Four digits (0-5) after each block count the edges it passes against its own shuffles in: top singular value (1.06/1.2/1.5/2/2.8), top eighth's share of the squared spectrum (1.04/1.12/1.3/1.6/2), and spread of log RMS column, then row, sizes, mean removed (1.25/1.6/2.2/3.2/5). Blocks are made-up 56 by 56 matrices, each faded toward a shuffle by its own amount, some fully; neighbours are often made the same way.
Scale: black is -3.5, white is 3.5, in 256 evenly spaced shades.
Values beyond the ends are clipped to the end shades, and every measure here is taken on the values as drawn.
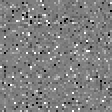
3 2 0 0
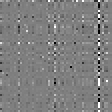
5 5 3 2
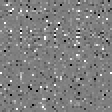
3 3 1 1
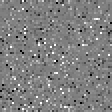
2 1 0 0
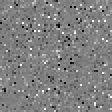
2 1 0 0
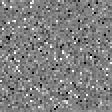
0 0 0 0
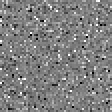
0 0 0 1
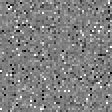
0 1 0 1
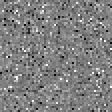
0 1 0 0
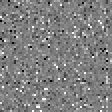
0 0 1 0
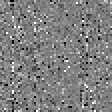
2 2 2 0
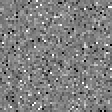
0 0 0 0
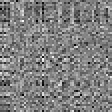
4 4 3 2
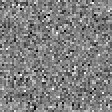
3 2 0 0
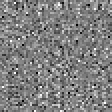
3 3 1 1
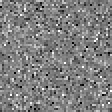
2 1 0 0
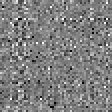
4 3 2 2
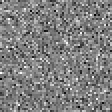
1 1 0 0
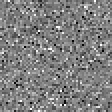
1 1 0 0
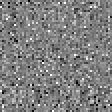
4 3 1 1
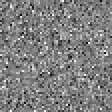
2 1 0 0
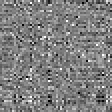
4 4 2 2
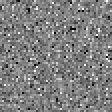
2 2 0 1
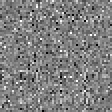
3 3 1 1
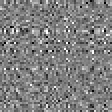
4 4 2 2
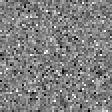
2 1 0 0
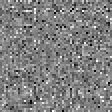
3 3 1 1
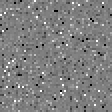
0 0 0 0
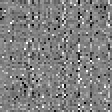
4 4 2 1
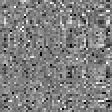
4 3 2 2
